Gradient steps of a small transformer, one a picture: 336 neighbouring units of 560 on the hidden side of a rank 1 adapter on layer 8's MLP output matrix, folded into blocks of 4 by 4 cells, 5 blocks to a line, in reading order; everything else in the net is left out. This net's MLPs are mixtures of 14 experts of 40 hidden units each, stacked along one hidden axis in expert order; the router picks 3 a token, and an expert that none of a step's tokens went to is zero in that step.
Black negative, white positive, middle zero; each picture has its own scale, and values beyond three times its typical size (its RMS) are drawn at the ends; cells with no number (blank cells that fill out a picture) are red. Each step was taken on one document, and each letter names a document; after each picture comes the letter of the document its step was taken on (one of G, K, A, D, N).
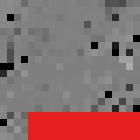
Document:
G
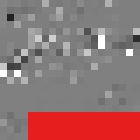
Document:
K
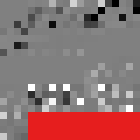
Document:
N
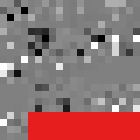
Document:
G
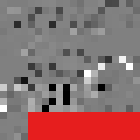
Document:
N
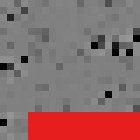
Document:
G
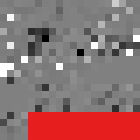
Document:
G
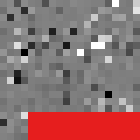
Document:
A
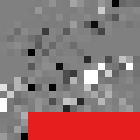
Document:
N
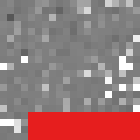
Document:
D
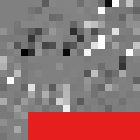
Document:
A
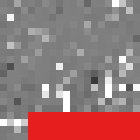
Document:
D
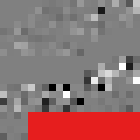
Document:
N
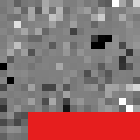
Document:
A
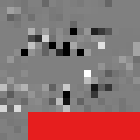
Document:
N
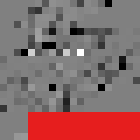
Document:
A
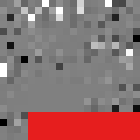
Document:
G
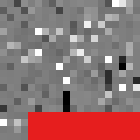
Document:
K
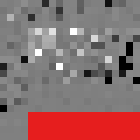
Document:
D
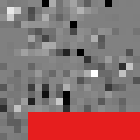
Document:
A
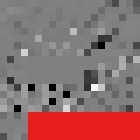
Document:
N
